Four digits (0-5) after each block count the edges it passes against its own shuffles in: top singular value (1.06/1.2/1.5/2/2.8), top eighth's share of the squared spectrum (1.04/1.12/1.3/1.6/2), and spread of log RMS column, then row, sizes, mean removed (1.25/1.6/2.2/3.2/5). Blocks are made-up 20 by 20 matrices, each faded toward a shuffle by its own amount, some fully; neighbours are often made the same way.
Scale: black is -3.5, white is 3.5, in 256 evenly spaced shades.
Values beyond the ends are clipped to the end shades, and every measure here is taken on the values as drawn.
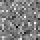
1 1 0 0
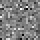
2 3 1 1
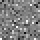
0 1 0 0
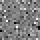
0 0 0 0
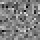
2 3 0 2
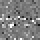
2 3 0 2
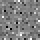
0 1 0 1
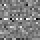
2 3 0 2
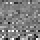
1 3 0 3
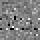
2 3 0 1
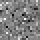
0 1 0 0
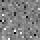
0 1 0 0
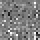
2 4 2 1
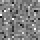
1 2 0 0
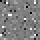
2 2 1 0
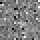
0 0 0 0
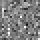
0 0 1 0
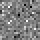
0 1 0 0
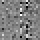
2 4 2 0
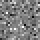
0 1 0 0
